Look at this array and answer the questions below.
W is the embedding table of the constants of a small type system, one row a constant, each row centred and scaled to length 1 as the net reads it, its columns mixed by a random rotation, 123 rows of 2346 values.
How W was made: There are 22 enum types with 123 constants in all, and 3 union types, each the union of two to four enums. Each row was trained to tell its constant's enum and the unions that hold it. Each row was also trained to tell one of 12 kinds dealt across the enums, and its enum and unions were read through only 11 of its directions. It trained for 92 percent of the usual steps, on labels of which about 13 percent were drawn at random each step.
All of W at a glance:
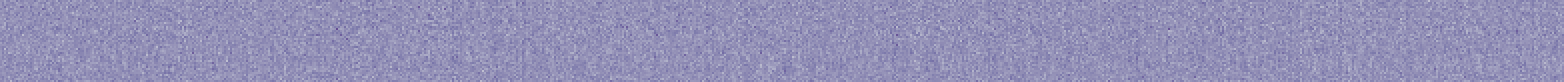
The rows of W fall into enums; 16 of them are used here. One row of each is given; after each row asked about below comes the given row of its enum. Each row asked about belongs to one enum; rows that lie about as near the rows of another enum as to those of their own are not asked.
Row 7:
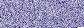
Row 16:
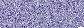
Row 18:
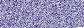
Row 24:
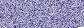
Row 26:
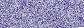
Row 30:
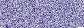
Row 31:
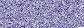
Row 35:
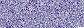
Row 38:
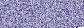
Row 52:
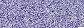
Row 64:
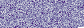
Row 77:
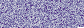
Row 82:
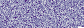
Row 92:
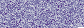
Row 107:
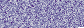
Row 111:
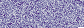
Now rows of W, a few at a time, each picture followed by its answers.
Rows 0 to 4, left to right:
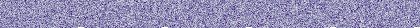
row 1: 38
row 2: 107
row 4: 7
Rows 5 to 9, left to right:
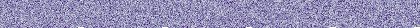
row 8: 18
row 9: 30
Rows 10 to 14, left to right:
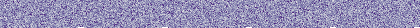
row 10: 107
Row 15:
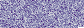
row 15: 35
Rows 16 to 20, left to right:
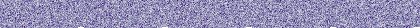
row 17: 92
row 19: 16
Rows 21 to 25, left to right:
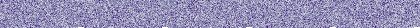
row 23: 107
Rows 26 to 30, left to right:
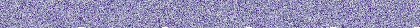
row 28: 35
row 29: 35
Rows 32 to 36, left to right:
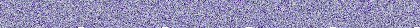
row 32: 52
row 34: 111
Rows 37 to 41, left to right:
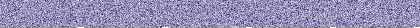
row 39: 77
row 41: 18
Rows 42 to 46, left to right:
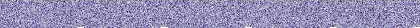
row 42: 18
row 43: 26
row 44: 18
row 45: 107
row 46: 30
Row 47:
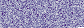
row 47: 30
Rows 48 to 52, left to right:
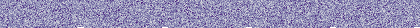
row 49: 16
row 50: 26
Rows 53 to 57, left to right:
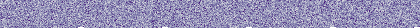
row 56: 92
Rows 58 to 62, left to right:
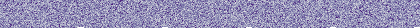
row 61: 52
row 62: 64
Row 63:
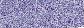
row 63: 30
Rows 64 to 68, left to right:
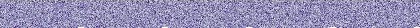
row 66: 38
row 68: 52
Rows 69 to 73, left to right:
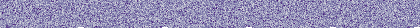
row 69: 30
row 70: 52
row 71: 107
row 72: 82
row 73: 7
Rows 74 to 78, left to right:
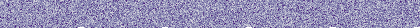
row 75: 7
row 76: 92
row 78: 35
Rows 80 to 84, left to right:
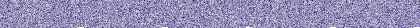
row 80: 26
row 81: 77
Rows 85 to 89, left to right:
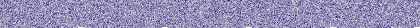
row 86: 7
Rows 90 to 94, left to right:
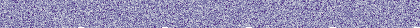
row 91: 64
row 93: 26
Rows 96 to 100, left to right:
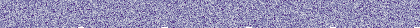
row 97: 111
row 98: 82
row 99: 35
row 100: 64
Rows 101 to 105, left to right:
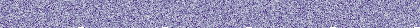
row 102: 82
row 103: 107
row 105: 35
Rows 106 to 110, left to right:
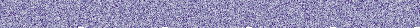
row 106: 16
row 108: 16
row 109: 64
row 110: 31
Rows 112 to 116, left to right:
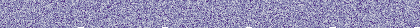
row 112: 18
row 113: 64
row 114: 52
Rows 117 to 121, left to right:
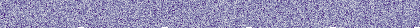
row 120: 82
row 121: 16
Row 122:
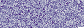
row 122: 82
